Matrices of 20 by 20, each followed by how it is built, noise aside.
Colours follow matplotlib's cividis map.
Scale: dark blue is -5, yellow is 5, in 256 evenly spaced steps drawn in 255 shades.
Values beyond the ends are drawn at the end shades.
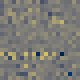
uneven rows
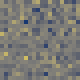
uneven rows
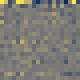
uneven rows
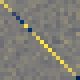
diagonal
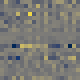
uneven rows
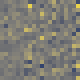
uneven columns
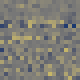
uneven rows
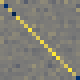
diagonal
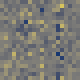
uneven columns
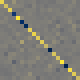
diagonal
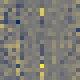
uneven columns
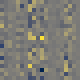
uneven columns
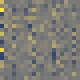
uneven columns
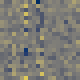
uneven columns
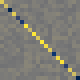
diagonal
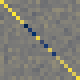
diagonal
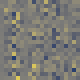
uneven columns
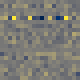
uneven rows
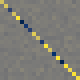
diagonal
